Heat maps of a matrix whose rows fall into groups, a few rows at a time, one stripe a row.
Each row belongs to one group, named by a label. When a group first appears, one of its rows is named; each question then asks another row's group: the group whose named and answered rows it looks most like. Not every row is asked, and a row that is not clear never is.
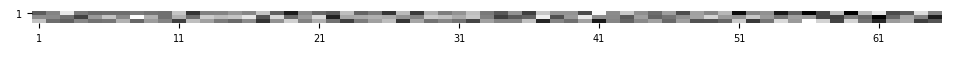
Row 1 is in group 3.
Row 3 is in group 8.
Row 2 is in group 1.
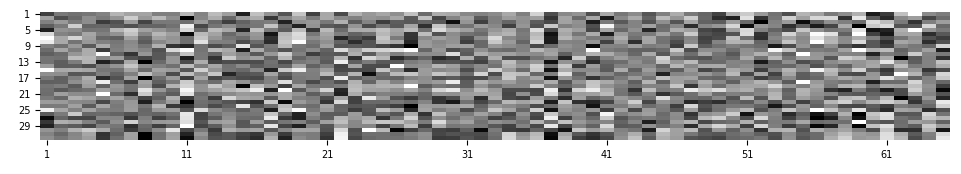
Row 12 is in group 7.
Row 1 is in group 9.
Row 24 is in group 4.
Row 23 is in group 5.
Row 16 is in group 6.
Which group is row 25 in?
8
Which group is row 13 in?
5
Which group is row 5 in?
9
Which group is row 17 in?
5
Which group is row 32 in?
5
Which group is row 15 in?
8
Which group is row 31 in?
5
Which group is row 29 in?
3
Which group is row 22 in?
7
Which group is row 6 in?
8
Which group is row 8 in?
8
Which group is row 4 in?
3
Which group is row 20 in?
1
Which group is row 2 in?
8
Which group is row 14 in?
6
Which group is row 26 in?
3
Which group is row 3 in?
5
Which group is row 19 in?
9
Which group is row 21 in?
1
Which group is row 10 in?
9
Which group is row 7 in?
8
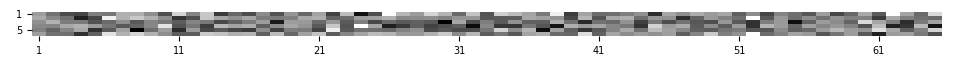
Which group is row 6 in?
1
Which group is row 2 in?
1
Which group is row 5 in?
5
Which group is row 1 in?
6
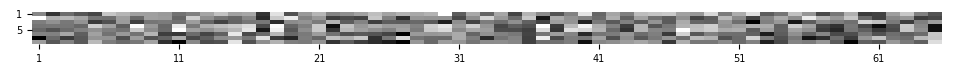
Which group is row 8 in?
4
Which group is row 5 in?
1
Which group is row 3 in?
5
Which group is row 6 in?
4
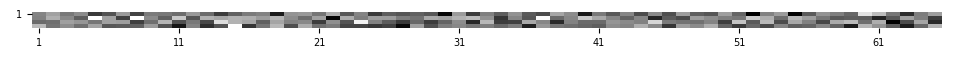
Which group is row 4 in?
4
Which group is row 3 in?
7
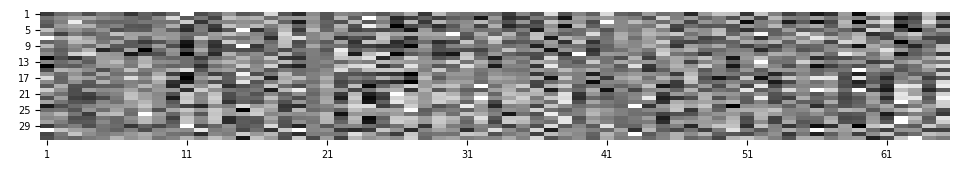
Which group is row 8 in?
7
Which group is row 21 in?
6
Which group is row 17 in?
8
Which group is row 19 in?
6
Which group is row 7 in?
8
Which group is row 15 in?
9
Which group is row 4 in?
7
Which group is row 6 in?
1
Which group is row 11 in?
7
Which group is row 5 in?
4
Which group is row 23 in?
6
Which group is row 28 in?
6
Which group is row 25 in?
9
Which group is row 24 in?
3
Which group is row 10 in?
5
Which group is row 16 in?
4
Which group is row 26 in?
1
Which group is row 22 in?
6
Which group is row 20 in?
8
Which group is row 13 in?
1
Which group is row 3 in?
3
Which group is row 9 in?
4
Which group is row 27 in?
6
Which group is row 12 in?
3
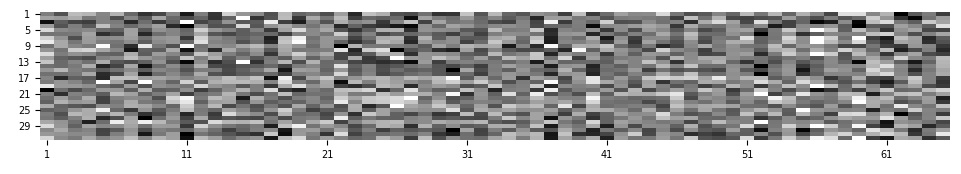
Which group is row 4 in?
4
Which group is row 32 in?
8
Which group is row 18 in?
1
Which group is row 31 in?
5
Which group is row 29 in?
8
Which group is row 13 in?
4
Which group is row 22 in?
9
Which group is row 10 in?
7
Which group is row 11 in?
8
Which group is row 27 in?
5
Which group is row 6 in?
5
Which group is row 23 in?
9
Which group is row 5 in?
8
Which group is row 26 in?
7
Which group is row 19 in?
8
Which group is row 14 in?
5
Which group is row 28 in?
1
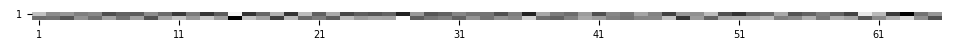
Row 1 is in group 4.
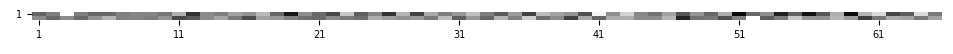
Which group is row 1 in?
3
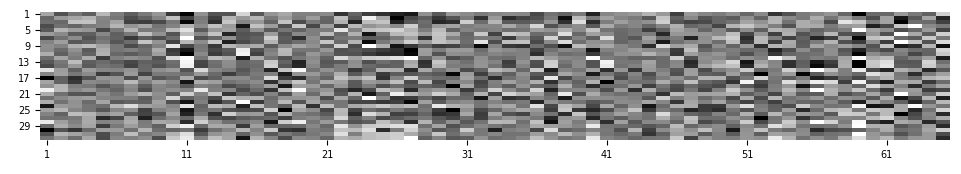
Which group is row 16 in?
5
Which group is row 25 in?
5
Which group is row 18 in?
8
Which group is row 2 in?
7
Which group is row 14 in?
3
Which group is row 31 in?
9
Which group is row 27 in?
5
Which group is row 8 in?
6
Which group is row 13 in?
3
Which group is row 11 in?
4
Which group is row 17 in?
3
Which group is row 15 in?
8
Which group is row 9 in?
7
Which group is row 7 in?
3
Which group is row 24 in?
9
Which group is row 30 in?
3
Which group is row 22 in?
7
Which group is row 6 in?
6
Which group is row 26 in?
7
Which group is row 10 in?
4
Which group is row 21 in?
6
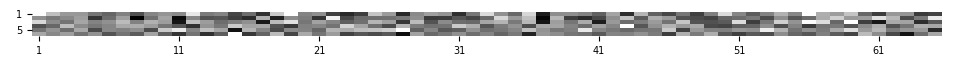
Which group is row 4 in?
3
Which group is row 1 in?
8
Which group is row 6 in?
4
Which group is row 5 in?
9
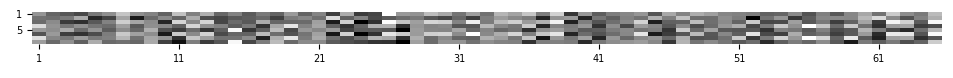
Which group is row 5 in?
4
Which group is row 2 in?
5
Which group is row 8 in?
4
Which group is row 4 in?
8
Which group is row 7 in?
8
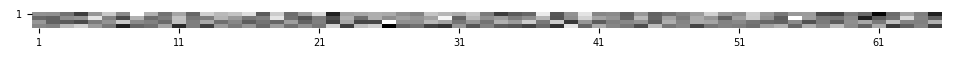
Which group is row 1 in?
1
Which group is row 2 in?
1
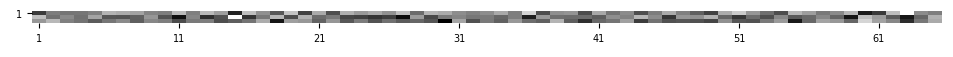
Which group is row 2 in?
4
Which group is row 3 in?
5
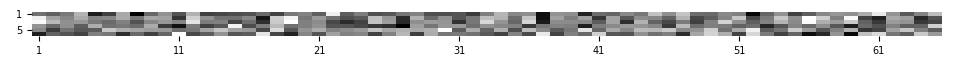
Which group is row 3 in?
8
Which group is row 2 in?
8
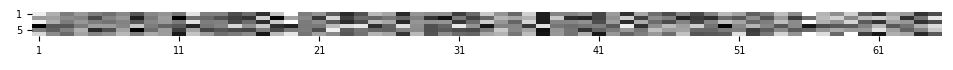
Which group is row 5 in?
5
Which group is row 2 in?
5
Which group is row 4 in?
3
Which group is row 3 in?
8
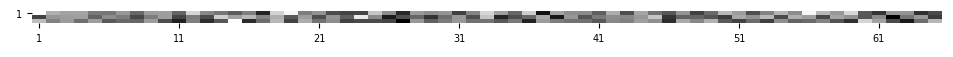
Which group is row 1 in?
8
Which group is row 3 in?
4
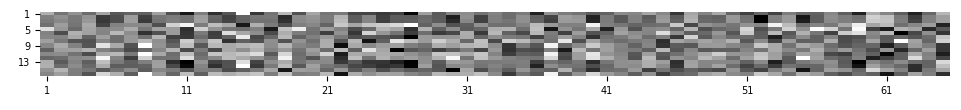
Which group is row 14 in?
4
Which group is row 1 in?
4
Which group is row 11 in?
1
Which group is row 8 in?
6
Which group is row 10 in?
7
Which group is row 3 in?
5
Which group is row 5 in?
8
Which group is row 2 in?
5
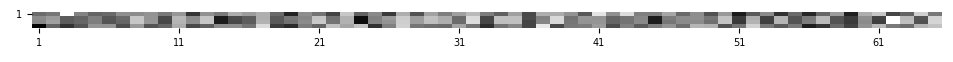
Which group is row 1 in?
3
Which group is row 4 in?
3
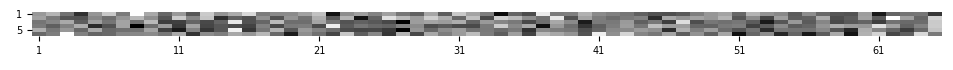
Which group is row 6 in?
3
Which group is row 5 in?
4
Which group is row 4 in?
5
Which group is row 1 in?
1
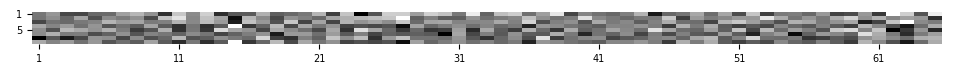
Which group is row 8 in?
4
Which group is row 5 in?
7
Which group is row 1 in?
6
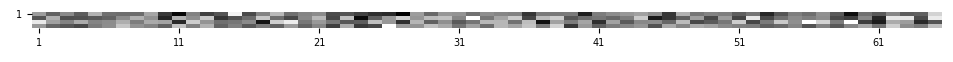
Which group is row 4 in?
6
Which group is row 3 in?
8
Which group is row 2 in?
6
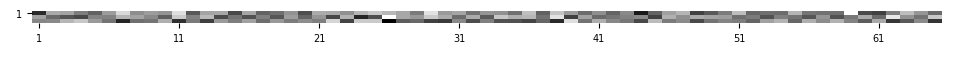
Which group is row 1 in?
9
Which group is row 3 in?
7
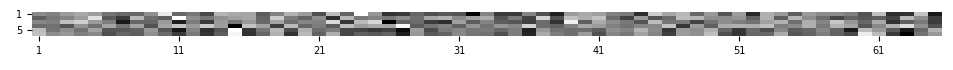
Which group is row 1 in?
7
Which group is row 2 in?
1
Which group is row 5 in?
4
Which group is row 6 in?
4
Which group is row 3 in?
7
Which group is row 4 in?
9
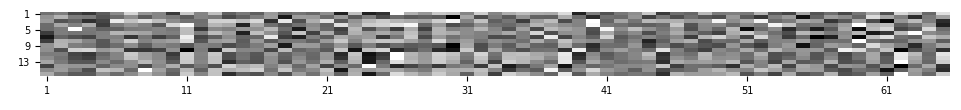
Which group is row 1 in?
6
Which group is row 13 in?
6
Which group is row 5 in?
3
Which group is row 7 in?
3
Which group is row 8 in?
9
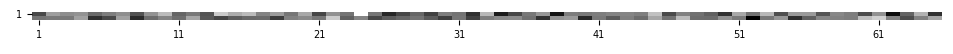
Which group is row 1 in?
7
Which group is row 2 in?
5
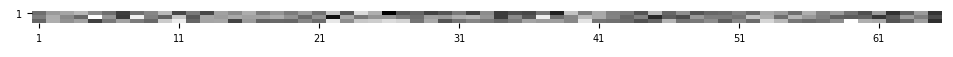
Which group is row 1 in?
7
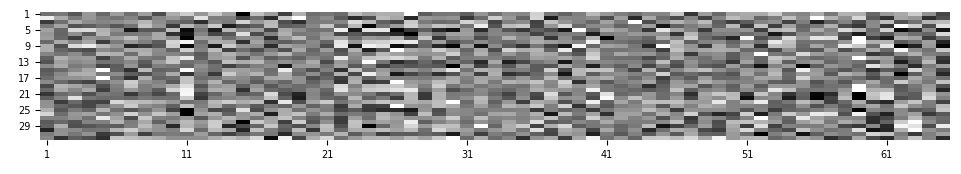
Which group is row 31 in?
5
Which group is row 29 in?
6
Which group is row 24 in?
6
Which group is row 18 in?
6
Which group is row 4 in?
6
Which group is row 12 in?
9
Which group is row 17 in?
1
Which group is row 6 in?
4
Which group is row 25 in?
4
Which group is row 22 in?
3
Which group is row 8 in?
9
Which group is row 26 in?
8
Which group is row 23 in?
1
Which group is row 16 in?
7
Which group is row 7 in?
8
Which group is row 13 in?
7
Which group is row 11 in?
1
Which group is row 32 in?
1
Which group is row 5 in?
7
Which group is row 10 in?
6
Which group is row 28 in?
9
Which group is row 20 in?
9
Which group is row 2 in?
8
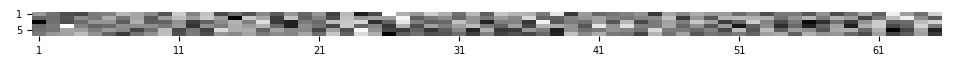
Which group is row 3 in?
3
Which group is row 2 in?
9
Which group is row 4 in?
3
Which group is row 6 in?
7
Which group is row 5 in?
7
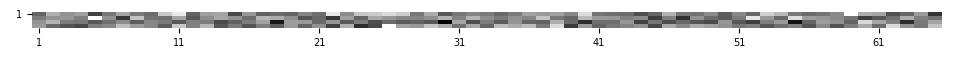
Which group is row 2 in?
1
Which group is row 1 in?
9
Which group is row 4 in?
6
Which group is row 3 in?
5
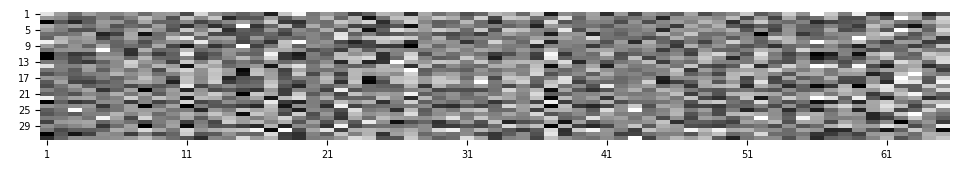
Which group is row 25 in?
3
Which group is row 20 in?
5
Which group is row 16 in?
9
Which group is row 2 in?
6
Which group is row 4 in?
4
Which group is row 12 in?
3
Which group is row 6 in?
5
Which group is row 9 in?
4
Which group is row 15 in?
9
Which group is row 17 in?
6
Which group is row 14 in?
8
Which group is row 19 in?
3
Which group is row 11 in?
3
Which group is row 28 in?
7
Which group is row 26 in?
9
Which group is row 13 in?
6
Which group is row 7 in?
9
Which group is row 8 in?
8
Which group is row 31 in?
3
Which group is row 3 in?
3
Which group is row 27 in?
1
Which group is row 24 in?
5
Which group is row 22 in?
8
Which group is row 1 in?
8
